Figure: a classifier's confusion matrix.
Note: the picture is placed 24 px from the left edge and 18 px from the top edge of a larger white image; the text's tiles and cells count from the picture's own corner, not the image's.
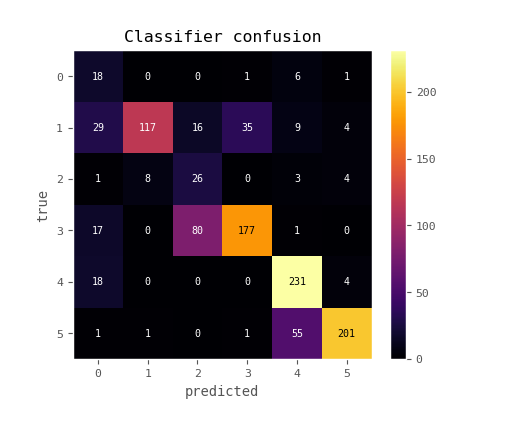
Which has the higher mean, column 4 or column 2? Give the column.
4
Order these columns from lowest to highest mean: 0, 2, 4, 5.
0, 2, 5, 4
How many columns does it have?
6
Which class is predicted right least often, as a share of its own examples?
1
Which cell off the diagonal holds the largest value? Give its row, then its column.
3, 2
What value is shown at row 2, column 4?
3
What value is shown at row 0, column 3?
1
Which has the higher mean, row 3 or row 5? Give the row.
3
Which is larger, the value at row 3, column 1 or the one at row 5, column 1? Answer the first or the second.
the second
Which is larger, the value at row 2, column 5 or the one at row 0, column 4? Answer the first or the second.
the second
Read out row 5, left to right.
1 1 0 1 55 201
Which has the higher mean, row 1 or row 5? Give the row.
5
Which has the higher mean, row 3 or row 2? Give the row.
3
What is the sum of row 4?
253
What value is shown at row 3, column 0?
17
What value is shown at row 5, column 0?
1
